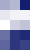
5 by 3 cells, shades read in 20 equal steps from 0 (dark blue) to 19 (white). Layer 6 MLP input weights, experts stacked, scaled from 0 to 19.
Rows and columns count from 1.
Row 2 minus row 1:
5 5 18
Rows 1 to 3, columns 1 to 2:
12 13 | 17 18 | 19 15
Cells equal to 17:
1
